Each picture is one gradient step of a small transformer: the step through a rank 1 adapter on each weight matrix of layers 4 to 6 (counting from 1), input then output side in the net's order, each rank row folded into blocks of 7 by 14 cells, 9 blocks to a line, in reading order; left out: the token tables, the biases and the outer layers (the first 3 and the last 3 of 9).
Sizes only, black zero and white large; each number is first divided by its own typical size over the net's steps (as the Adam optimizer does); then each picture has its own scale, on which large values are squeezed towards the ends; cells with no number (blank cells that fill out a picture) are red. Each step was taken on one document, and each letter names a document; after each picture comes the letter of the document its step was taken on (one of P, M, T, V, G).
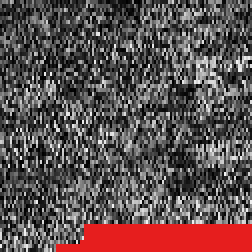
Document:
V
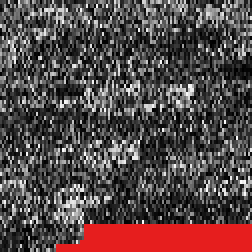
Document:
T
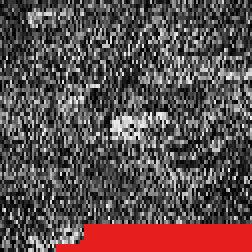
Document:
V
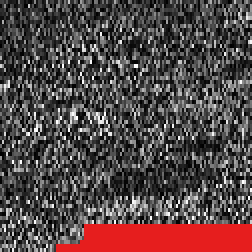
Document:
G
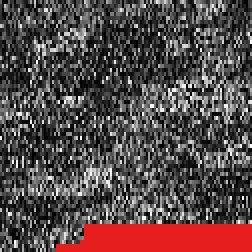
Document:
G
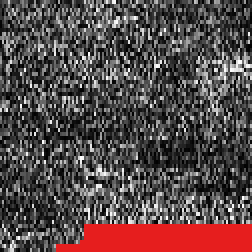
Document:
G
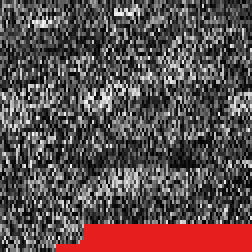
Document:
V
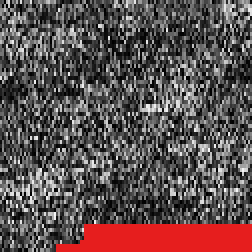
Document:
T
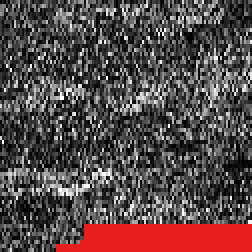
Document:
G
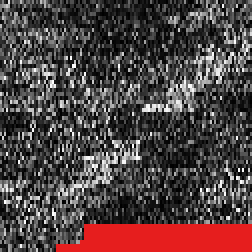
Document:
T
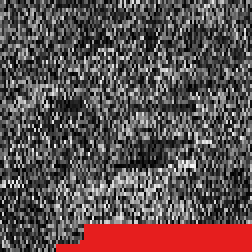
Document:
V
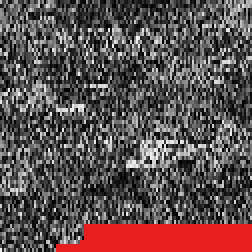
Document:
V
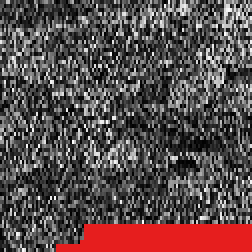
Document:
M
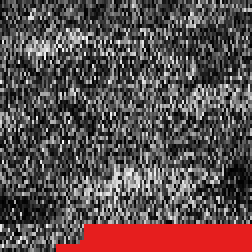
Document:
V
